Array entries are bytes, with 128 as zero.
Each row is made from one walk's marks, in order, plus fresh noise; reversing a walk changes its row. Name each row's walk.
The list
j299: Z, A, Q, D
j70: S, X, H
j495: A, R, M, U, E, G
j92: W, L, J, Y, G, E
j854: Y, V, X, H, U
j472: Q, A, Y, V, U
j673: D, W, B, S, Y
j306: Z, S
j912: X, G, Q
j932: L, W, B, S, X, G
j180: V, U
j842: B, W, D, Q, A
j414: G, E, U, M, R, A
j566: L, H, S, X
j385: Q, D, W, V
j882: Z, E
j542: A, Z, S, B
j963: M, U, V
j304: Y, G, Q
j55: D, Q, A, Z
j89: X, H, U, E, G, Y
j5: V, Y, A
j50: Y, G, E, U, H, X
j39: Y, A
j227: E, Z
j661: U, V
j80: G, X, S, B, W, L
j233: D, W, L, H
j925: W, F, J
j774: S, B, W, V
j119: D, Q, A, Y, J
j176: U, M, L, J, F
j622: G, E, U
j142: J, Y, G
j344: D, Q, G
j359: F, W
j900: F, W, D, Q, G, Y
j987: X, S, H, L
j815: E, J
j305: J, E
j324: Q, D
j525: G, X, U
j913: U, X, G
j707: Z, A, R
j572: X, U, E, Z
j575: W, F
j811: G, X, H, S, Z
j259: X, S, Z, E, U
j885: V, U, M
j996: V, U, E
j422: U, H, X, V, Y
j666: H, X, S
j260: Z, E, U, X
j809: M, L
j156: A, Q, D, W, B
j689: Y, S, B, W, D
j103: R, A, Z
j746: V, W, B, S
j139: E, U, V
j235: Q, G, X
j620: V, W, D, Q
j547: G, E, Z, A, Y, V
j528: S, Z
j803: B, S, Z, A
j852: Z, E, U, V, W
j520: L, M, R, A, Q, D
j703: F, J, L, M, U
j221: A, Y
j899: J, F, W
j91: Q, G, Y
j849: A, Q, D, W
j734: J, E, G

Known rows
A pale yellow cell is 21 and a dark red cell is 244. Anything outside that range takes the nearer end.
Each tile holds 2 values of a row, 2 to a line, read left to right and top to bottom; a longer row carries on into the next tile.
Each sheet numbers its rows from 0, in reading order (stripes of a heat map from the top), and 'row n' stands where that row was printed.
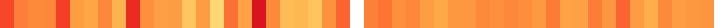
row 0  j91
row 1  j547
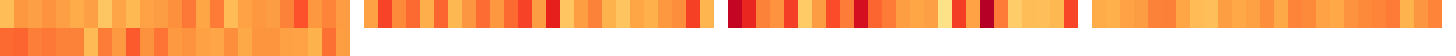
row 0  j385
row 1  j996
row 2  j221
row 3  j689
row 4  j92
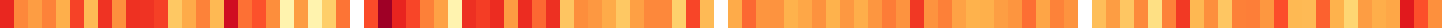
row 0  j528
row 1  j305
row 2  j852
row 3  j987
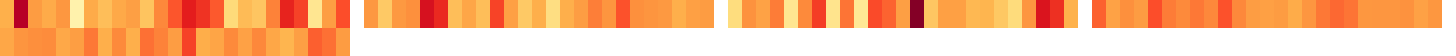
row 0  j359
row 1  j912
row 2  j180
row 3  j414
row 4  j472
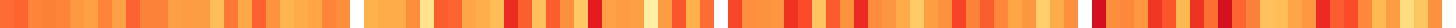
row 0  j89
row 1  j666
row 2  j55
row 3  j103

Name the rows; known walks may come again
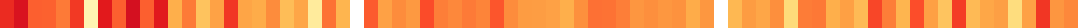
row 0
j882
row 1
j414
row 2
j566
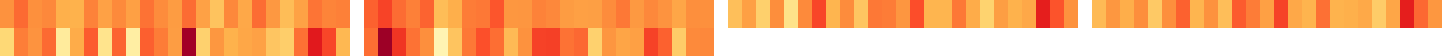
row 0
j422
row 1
j119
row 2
j987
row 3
j854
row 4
j661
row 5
j925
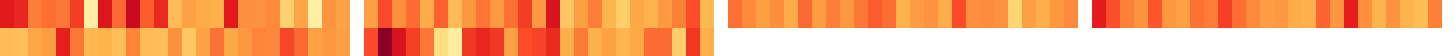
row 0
j227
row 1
j996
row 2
j811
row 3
j5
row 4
j620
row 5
j815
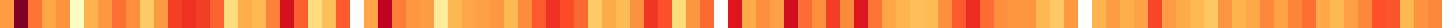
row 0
j575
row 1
j899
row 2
j707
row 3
j849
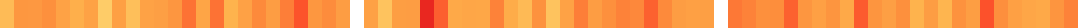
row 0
j385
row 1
j520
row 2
j900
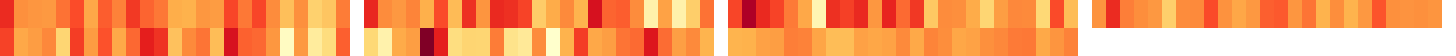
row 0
j803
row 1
j528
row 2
j305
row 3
j176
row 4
j306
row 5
j324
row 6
j689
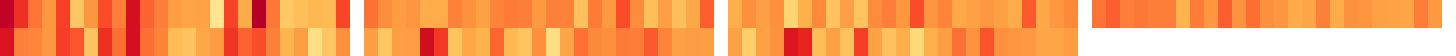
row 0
j221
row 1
j673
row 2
j774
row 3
j92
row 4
j103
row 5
j299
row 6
j912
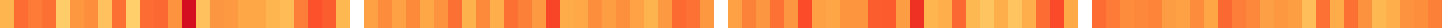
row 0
j139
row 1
j472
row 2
j622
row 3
j89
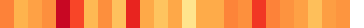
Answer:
j304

